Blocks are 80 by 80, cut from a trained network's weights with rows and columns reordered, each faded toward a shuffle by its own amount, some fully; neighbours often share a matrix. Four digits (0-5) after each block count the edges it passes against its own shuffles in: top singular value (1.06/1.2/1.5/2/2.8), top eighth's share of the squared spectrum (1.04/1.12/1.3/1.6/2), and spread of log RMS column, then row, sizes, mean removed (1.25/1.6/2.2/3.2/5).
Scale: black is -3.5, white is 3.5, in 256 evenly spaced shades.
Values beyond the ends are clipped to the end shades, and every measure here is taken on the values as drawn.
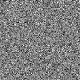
3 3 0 2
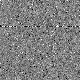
2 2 0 1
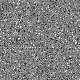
0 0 0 0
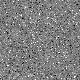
0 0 0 0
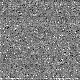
2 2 0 1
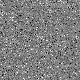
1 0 0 0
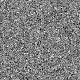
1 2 0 0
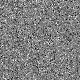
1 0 0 0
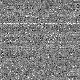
3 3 1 1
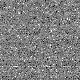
2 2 0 0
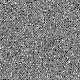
0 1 0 0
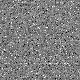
1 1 0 0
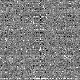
3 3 2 2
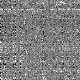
4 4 3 2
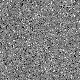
0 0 0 0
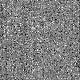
2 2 0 0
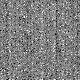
3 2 0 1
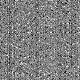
3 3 1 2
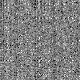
3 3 1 2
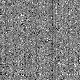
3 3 1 1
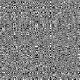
4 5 3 3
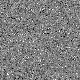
1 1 0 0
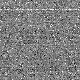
3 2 1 1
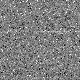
1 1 0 0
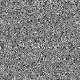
3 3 1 2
